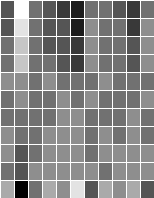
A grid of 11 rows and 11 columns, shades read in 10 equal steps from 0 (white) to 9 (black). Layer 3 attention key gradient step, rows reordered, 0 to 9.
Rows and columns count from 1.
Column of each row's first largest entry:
6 6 6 6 3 1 1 2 2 2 2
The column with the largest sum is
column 6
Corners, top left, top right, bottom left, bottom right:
6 5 3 6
